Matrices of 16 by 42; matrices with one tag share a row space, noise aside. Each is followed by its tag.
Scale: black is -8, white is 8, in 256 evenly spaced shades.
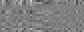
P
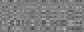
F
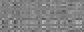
F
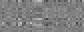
P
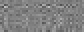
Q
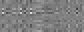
P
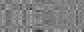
P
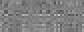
Q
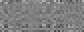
Q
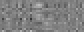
P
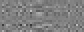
P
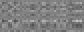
F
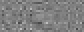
P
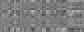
F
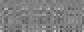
Q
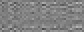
F
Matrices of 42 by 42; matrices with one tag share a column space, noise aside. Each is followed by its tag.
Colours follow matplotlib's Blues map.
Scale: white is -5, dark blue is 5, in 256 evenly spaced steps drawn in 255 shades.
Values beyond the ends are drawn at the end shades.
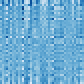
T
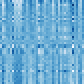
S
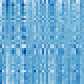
S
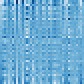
T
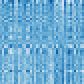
S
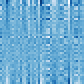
T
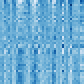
S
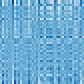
T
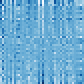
T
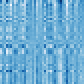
S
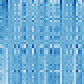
S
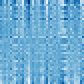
T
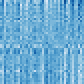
S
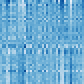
S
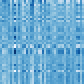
S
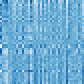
S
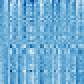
S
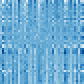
S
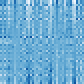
T
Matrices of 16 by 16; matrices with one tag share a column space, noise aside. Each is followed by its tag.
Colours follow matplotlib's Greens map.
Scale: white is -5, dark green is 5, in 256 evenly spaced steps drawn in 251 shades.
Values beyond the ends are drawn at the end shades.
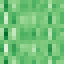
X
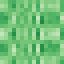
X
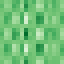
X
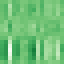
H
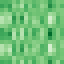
X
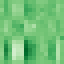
H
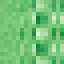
X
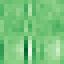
H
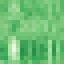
H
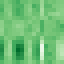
H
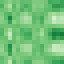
X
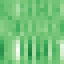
H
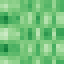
X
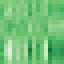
H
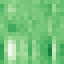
H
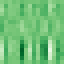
H
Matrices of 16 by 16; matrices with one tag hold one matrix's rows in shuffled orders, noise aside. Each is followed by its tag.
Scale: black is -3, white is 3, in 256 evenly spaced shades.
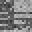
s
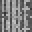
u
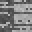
s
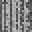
u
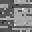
s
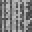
u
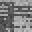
s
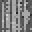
u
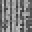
u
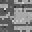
s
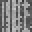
u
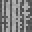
u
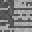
s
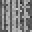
u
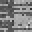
s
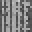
u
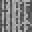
u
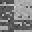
s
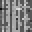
u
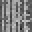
u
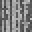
u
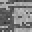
s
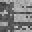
s
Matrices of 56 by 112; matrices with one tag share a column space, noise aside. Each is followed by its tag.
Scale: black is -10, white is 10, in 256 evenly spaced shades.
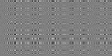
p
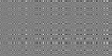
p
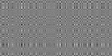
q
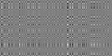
q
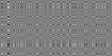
q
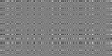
p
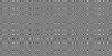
p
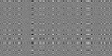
p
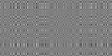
q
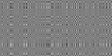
q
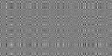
q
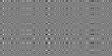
p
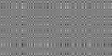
q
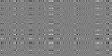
p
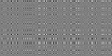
p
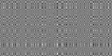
q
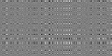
p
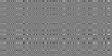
p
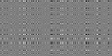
p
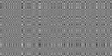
q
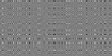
p
